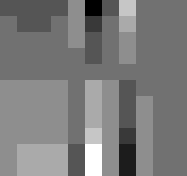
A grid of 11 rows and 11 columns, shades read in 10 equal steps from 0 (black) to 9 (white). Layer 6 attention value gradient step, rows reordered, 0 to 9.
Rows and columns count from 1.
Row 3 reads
4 4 4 4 5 3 4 5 4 4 4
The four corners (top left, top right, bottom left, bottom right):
3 4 5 4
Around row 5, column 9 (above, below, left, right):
4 4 4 4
